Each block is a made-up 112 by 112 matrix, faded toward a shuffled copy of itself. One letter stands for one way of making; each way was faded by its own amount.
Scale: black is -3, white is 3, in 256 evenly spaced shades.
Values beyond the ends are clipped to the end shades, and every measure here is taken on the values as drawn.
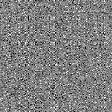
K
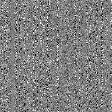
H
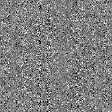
H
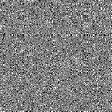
K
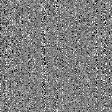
H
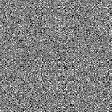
K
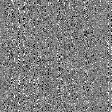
H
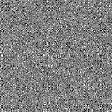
K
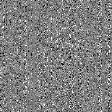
H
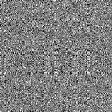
K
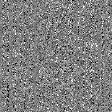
H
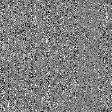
H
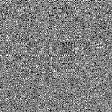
K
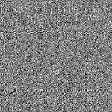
K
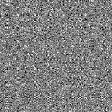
K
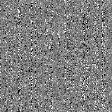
H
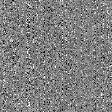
H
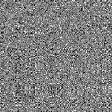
K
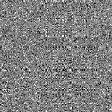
K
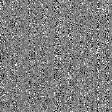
H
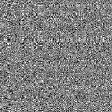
K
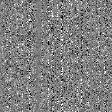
H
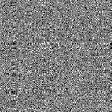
K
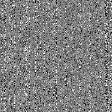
H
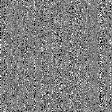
H
